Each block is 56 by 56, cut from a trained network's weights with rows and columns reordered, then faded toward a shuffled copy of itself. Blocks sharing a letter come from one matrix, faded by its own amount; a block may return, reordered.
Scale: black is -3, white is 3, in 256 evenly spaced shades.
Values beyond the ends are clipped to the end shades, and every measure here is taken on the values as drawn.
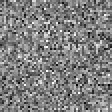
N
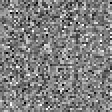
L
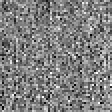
L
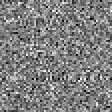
N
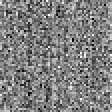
L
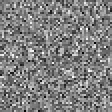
N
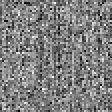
L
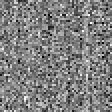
L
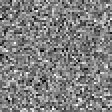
N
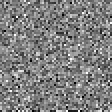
N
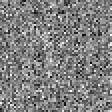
L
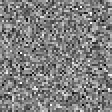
N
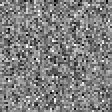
L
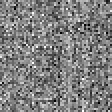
L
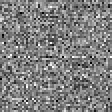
N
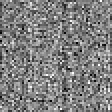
L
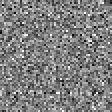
N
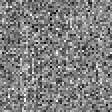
L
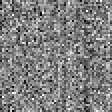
L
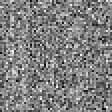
L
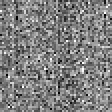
L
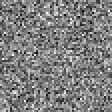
N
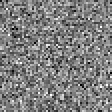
N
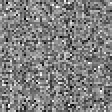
L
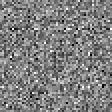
N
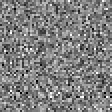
N
